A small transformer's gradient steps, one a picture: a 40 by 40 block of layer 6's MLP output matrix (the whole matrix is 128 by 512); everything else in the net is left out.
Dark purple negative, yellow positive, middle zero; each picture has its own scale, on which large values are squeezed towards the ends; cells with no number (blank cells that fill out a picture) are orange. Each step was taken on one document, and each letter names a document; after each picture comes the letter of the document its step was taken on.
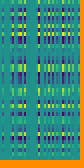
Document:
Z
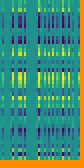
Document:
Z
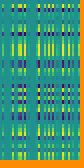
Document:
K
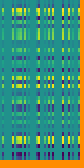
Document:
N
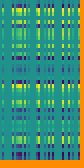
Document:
N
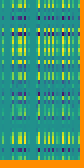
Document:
K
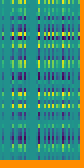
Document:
Z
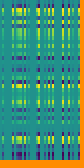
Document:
N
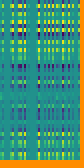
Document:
K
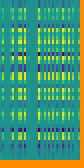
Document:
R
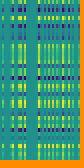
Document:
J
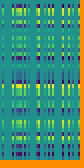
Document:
N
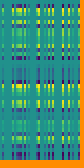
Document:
N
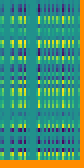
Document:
R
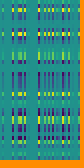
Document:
Z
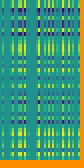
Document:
K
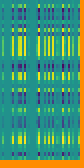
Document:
K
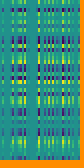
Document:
J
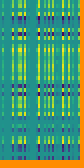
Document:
K
